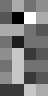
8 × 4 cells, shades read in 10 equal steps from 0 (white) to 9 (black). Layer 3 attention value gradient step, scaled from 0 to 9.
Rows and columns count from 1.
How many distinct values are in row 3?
3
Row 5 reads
4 2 7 6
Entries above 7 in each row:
0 1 0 1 0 0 0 0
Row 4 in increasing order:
5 5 5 8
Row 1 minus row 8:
-2 -4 3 1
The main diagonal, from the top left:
5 9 5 5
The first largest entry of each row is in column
1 2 4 2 3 1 3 1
